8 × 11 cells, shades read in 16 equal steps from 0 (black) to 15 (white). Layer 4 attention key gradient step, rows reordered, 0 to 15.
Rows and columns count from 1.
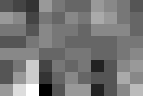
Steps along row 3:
same down up down same down up same same down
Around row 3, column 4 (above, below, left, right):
7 8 5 7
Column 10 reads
7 7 8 7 7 8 10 8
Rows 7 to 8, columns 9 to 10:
5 10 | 5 8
